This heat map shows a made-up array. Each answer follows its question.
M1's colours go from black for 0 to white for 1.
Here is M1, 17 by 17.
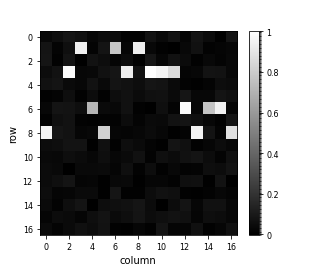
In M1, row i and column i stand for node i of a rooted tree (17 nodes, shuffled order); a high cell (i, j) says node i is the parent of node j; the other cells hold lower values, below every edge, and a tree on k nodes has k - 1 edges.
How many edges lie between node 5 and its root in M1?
2
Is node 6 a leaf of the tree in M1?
no
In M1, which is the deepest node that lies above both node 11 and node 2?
3
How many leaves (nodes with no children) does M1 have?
13
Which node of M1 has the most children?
3
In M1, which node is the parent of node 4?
6
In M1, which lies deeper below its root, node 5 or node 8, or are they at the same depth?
node 5
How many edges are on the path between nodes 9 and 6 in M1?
3
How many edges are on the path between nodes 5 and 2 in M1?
4
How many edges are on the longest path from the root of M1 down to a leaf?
2
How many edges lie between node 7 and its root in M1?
2
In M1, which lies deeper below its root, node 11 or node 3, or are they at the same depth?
node 11
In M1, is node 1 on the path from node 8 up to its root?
yes
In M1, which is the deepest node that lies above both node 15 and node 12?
6
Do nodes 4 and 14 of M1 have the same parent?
yes
